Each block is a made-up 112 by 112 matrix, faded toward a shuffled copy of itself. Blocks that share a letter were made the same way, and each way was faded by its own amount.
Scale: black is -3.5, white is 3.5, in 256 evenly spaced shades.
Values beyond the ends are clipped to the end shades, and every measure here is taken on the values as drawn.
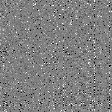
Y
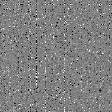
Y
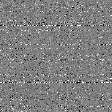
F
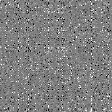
Y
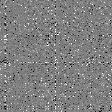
Y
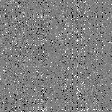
Y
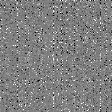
Y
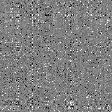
Y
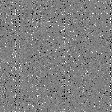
Y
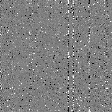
Y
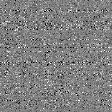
F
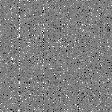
Y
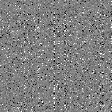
Y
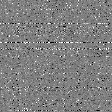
F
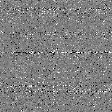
F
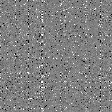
Y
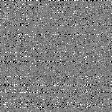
F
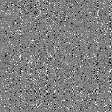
Y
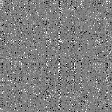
Y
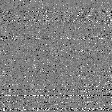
F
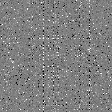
Y
